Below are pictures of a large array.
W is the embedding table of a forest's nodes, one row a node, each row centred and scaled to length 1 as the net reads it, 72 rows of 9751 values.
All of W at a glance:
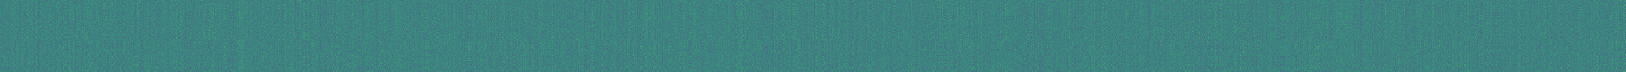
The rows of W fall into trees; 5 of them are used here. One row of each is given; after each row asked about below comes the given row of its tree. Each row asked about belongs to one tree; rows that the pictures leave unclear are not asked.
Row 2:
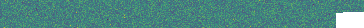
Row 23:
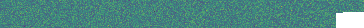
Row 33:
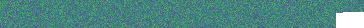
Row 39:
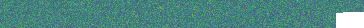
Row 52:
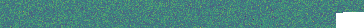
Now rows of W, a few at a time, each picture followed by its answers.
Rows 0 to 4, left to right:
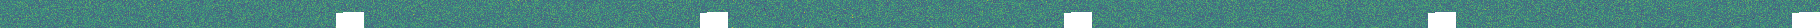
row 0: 23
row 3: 33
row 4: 33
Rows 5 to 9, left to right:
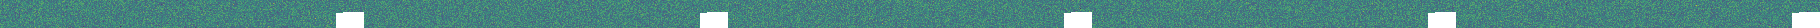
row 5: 39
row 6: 23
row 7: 33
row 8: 39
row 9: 33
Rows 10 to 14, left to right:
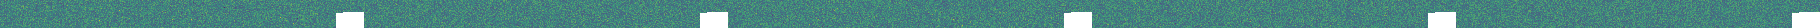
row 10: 2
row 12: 52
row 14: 33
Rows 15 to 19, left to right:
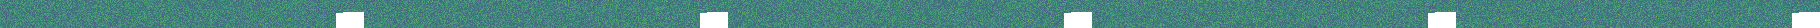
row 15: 52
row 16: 39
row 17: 52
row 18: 52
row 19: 39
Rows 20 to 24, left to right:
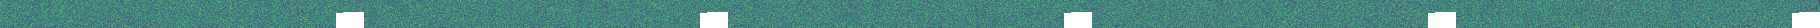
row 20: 33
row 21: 2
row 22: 33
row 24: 39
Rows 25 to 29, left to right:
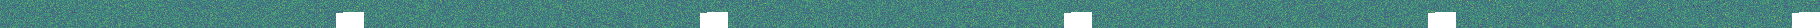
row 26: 33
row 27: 2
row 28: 23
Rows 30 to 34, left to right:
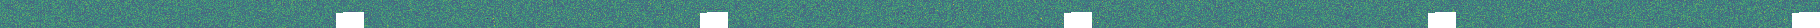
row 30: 33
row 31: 2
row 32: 33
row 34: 39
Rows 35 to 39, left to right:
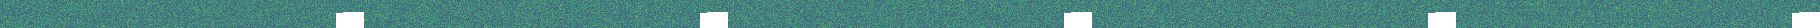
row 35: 39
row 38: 33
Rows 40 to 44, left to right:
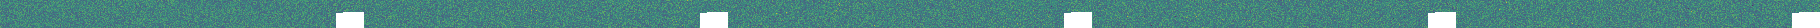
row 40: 52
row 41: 23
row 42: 52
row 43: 52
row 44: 23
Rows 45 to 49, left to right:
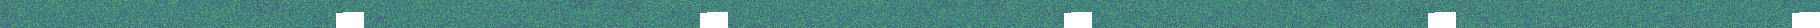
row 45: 52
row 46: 52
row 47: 52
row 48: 52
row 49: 39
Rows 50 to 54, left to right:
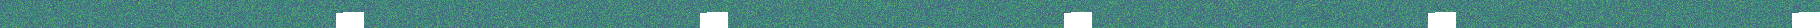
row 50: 39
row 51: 23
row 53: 23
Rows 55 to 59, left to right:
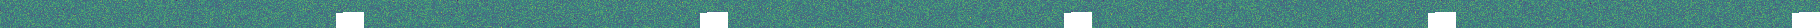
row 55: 52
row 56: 33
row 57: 33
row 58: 52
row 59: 33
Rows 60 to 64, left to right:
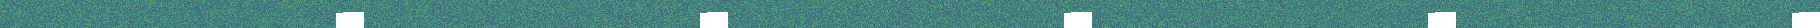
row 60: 52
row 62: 23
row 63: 52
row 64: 33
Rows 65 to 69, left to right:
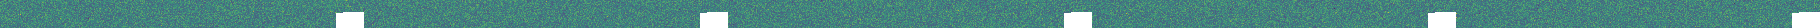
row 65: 33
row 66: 52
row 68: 52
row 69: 2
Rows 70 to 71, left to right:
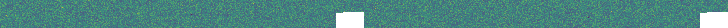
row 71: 33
